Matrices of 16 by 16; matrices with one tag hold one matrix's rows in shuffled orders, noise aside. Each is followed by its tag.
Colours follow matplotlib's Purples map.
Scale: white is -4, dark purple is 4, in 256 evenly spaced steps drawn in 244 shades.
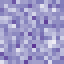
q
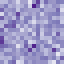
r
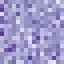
r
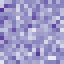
r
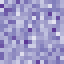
r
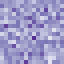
q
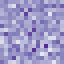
q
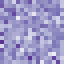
r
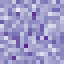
q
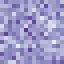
q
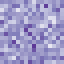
q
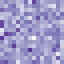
r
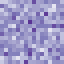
q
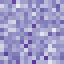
q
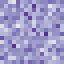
q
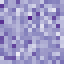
r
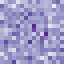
q
